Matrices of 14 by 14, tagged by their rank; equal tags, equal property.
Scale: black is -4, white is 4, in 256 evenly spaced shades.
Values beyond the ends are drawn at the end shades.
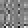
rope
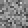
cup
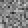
cup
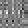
rope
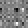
rope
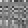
rope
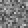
cup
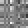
rope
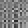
rope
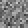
cup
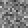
cup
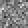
cup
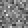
cup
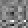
rope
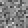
cup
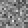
cup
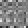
rope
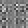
rope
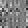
rope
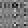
rope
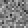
cup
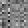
rope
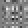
rope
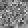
cup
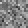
cup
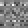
rope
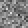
cup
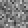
cup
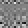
rope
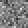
cup
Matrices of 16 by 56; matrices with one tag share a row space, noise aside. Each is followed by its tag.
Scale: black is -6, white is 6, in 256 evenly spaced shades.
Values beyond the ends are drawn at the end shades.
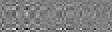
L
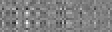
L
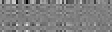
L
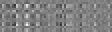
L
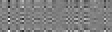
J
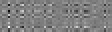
J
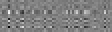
J
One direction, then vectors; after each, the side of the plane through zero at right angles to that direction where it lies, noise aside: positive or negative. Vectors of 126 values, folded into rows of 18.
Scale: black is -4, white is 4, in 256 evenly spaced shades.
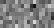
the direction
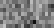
negative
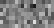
positive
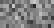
positive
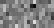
positive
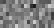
positive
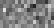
positive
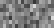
negative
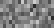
positive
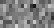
positive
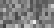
positive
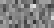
negative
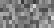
negative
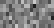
positive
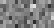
negative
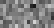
positive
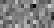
positive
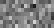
positive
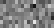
positive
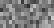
negative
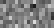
positive
